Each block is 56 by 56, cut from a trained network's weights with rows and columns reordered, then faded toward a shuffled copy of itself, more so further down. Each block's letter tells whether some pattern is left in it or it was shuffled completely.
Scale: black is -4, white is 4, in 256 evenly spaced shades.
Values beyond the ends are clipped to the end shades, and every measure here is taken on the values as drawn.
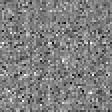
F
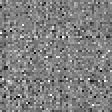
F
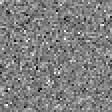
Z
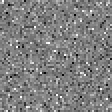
Z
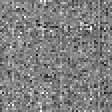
F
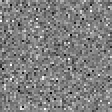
Z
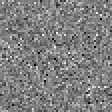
Z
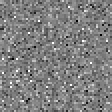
Z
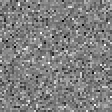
Z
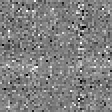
F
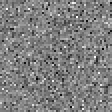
Z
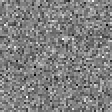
Z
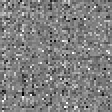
F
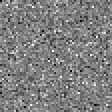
Z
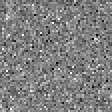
Z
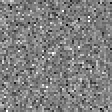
Z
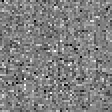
F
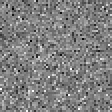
Z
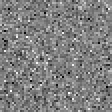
Z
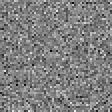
F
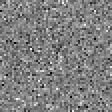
Z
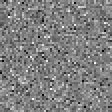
Z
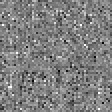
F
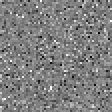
Z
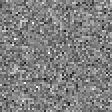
Z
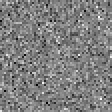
Z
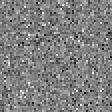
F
